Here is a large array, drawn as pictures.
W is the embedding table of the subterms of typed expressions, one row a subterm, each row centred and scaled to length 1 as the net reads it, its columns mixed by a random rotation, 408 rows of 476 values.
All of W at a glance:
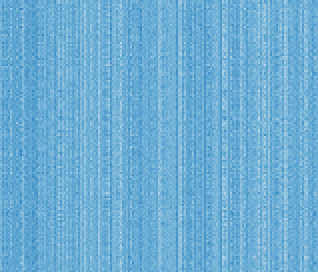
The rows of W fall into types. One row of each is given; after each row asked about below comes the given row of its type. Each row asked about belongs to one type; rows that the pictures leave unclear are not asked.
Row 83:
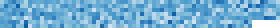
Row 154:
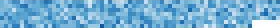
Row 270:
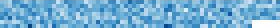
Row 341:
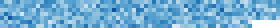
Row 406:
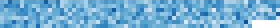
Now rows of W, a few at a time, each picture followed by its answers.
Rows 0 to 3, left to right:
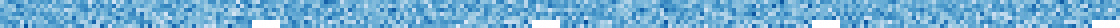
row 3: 83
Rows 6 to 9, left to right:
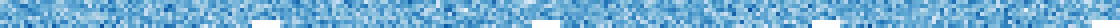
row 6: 270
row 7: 270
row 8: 154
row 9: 270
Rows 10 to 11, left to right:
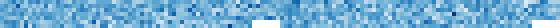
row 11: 83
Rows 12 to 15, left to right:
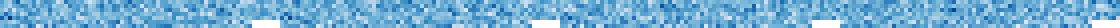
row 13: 341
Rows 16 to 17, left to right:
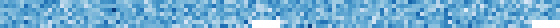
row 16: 406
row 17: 270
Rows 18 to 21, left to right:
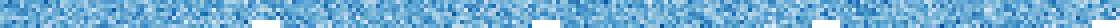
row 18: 406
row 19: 154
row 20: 154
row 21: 406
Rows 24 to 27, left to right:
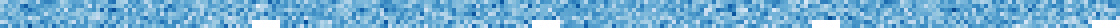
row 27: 341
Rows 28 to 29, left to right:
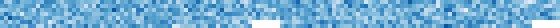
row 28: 341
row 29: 270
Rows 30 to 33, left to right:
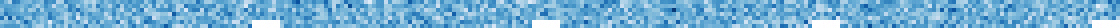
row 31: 154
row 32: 406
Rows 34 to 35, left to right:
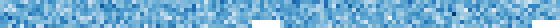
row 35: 154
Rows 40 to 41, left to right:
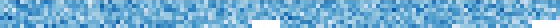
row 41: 341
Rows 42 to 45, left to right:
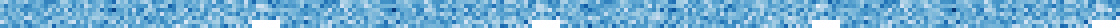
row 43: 406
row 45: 406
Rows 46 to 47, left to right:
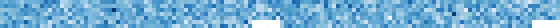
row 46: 406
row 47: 154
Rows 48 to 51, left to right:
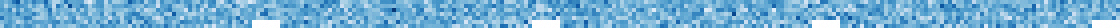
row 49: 406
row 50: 406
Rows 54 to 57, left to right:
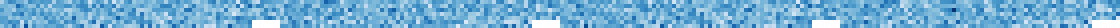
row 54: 154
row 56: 154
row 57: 406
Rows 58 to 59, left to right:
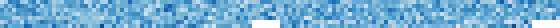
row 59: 83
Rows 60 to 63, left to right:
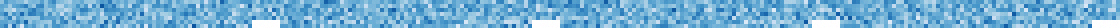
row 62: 406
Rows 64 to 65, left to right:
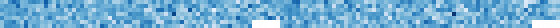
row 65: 83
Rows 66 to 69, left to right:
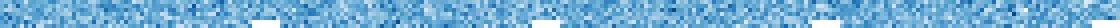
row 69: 270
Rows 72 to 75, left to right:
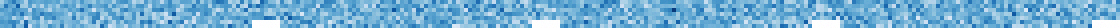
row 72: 83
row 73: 341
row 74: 406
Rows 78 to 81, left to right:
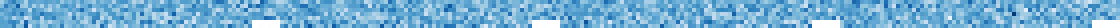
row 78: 83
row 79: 270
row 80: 83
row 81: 154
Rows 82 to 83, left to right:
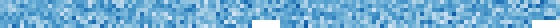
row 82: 154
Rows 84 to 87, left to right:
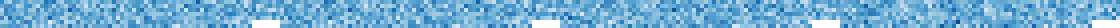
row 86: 341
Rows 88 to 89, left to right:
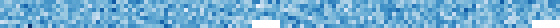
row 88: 270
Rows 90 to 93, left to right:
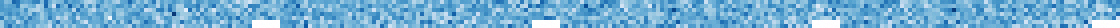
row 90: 154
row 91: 83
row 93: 406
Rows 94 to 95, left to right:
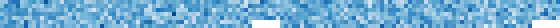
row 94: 83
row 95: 154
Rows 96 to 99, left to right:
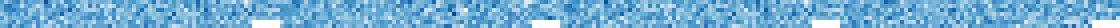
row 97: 270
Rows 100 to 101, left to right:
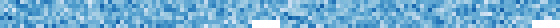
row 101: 341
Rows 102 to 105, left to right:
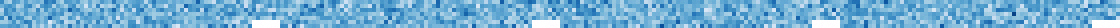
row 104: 406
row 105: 83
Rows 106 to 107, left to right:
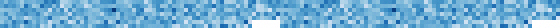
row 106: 406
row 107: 406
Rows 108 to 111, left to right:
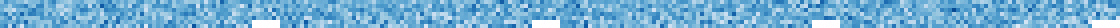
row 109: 83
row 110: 83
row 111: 341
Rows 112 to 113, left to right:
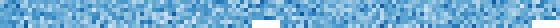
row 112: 83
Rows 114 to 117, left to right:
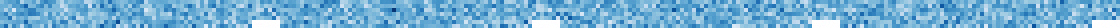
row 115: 406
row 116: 341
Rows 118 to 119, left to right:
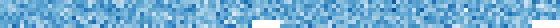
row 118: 154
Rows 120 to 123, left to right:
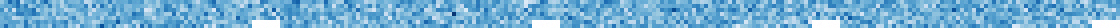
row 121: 83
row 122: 341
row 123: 341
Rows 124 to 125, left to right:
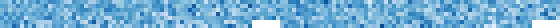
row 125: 154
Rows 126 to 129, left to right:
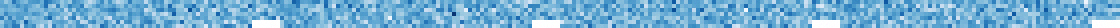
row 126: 154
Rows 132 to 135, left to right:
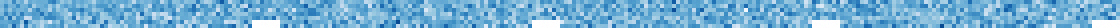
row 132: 83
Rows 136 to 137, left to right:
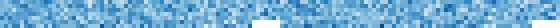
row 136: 154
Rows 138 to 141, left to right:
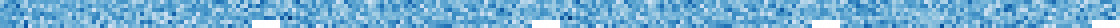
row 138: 83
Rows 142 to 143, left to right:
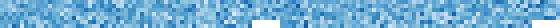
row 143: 83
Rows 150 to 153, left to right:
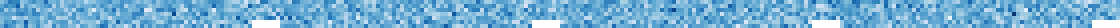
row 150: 406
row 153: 154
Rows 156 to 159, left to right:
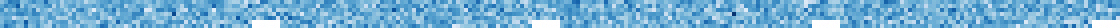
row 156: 406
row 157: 341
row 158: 83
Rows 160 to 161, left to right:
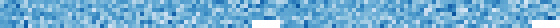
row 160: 83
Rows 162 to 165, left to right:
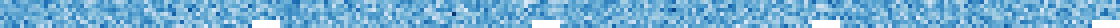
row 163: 83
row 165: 154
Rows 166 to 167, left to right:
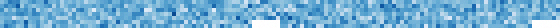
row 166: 406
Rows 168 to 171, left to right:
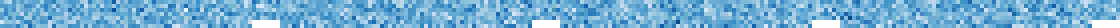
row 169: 154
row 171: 341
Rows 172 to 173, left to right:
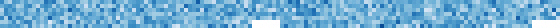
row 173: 406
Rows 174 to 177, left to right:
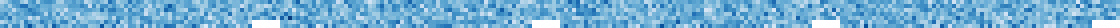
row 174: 270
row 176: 406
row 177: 154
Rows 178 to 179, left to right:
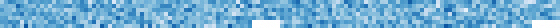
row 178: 154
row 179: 270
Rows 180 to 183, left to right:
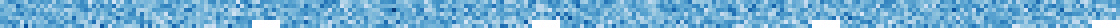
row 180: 154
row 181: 406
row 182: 341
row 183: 341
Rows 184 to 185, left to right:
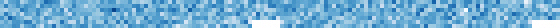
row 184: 341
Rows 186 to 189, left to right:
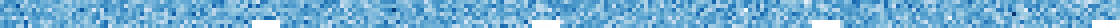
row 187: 406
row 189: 154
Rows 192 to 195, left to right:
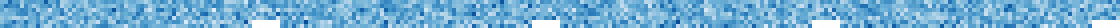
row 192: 406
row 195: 270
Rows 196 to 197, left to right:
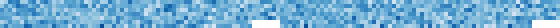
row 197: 154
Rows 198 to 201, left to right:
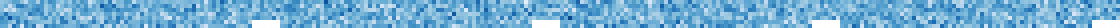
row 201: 154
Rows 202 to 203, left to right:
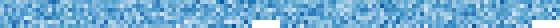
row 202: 83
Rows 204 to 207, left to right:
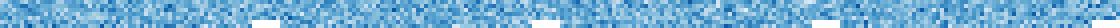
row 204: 270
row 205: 341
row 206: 270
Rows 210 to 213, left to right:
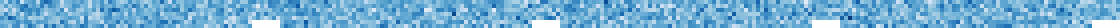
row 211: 406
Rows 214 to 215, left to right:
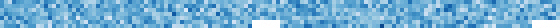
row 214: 154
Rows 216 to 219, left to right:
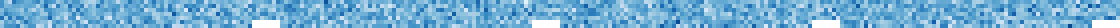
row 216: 154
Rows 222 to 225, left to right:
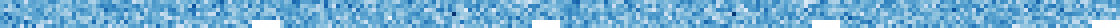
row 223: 154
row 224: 83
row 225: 341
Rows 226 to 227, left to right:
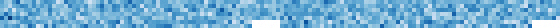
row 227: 83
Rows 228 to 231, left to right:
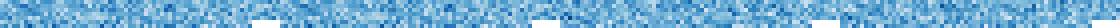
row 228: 270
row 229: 270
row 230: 341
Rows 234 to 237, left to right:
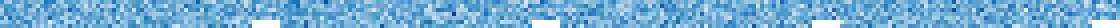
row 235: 83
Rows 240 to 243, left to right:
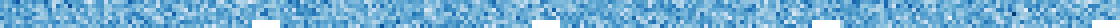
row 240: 154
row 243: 154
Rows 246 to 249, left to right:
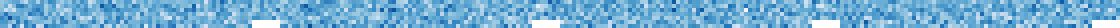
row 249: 83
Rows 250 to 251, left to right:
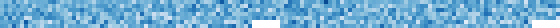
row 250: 83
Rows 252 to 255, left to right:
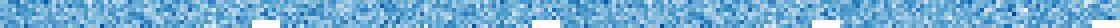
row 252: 154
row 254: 154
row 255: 270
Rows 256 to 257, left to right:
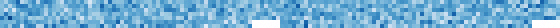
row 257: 83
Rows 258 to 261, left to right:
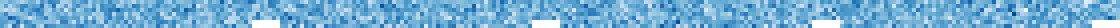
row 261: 270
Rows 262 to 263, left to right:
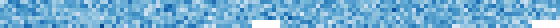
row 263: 341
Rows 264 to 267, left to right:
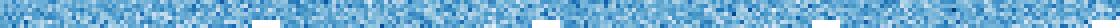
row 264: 83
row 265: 154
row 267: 406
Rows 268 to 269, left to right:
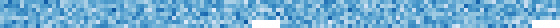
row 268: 406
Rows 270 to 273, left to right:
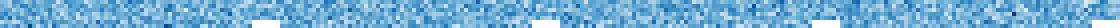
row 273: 83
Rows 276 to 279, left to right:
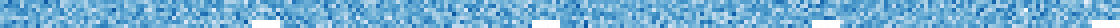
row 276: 406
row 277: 154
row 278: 83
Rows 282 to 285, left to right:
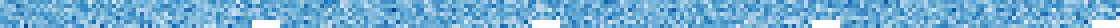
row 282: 154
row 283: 406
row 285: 406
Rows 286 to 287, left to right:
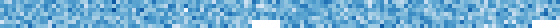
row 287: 154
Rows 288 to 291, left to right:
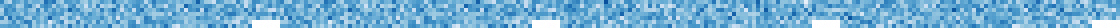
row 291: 341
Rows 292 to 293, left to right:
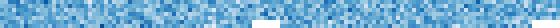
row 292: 154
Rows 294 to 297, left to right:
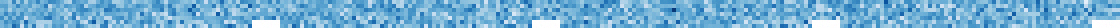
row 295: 154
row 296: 406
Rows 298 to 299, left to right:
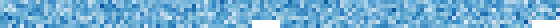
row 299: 406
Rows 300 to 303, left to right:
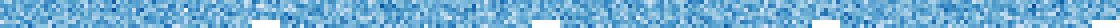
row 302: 154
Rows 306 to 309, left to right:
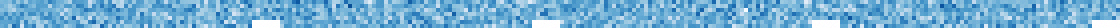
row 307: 154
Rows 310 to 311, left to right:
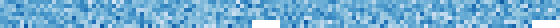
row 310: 154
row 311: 83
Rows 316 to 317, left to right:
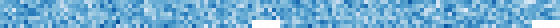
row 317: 270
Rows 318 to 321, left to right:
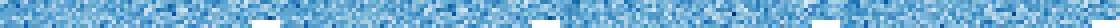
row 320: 83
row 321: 83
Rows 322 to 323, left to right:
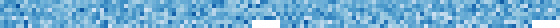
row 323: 83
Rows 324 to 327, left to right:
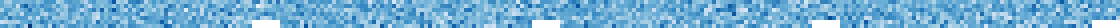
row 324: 270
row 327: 83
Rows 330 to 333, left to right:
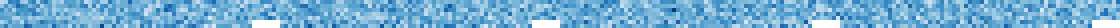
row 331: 270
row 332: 406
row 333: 154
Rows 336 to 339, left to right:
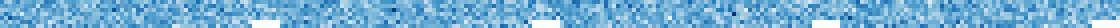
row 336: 341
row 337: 406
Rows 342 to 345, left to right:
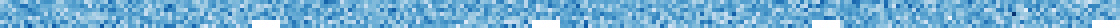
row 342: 270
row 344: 83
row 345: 154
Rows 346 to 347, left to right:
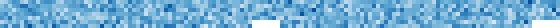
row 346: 270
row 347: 406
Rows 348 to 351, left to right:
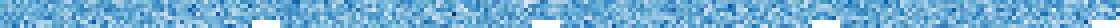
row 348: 154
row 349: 83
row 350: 270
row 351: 406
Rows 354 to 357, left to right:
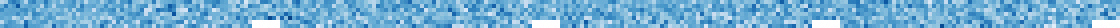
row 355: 341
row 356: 83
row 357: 154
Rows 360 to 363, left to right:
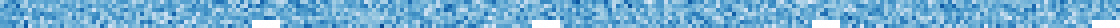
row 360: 83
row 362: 154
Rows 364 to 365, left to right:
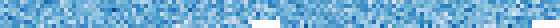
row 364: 341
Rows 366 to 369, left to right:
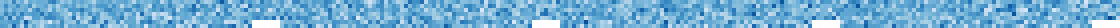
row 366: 83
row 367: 154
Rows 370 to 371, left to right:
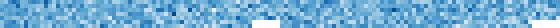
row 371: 341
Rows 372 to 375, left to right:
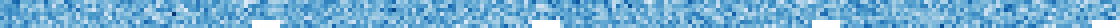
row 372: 83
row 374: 154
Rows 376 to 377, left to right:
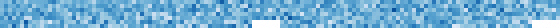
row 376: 83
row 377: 341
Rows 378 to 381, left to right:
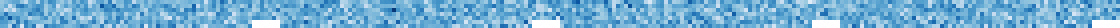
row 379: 406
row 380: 154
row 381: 154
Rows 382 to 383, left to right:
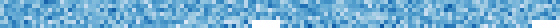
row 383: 270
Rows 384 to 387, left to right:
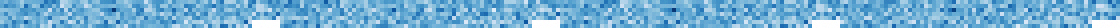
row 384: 406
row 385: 406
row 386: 406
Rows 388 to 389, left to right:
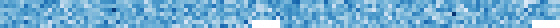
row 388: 406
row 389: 83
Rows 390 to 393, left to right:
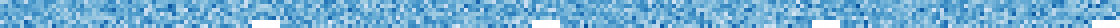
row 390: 270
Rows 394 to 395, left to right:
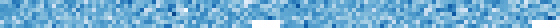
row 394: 270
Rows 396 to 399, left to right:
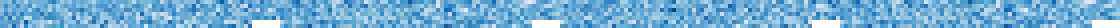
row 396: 83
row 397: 270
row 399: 270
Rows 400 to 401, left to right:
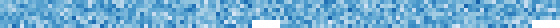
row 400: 154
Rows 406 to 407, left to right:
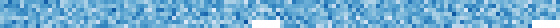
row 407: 154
